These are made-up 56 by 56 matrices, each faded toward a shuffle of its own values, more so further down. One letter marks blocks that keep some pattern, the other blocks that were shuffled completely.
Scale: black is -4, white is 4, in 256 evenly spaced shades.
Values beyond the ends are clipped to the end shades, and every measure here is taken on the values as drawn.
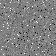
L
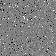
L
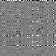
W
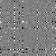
W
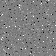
L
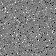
L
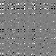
W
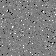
L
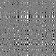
W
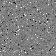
L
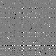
W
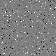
L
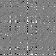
W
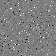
L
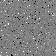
L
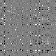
W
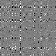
W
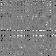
W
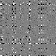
W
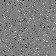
L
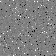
L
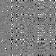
W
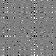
W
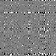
W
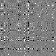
W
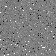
L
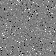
L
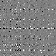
W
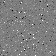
L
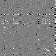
W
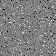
L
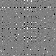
W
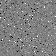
L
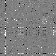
W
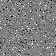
L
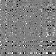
W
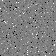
L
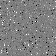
L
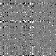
W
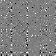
W
